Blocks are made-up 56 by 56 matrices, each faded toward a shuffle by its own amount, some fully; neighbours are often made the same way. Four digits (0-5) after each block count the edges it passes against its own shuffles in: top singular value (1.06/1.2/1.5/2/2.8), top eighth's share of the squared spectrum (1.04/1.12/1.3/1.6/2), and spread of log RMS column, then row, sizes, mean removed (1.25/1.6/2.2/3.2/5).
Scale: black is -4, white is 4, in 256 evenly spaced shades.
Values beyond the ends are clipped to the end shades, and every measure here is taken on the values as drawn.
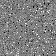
0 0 0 0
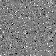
2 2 0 0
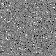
2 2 0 0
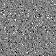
3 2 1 1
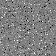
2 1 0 0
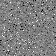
0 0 0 0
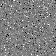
0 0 0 0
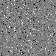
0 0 0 0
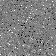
1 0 0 0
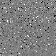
3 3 1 1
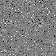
1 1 0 0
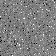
0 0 0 0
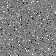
1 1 0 0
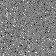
0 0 0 0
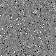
0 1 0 0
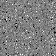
1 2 2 1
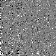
2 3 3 1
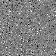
2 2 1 0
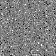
2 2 1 0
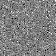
2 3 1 1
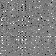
4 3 1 2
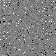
3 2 1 1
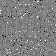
2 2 0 1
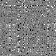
4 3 2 2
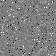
2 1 0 0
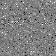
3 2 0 1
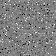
2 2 0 0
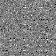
3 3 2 1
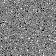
1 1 0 0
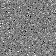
1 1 0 0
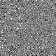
3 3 1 1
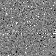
1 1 0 1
